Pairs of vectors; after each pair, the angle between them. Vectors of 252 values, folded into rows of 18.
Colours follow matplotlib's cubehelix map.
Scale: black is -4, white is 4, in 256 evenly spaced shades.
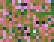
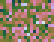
nearly opposite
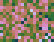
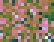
nearly parallel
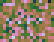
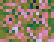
partly aligned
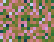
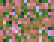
orthogonal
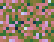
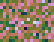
nearly opposite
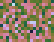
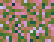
nearly opposite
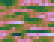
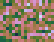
partly aligned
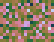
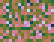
nearly parallel
